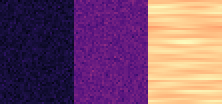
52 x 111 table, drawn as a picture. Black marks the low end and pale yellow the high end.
It is made of 1 by 3 panels. Panel 1,1: very low, fine-grained, faint in contrast. Panel 1,2: low, fine-grained, faint in contrast. Panel 1,3: very high, streaked across, faint in contrast.
